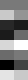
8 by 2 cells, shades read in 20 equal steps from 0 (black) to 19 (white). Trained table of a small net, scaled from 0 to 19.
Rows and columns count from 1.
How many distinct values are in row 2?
2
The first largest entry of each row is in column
1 1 1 2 2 2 2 1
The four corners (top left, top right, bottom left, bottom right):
9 9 17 15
